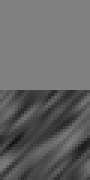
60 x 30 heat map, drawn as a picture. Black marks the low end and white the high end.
It is made of 2 by 1 panels. Panel 1,1: middling, flat. Panel 2,1: low, slanting up to the right.
